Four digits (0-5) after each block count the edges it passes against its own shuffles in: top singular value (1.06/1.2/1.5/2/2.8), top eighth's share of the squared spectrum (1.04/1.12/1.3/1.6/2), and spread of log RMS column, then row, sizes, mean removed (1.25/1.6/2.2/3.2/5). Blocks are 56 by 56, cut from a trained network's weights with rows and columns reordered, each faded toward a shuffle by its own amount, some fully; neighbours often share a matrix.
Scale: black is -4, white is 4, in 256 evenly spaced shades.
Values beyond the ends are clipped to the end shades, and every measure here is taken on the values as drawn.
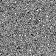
0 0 0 0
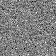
0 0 0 0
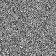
2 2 0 0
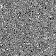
1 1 0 0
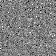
0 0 0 0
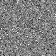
2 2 0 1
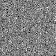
2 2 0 0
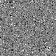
2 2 1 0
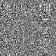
3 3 2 1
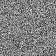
0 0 0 0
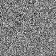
2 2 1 1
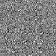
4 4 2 2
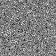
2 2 0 0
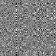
4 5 3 3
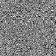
3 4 2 2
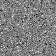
1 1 0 0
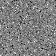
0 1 0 0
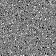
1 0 0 0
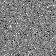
1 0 0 0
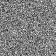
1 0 0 0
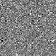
2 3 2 1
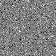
0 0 0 0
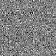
3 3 1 2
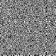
3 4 1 2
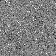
1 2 0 0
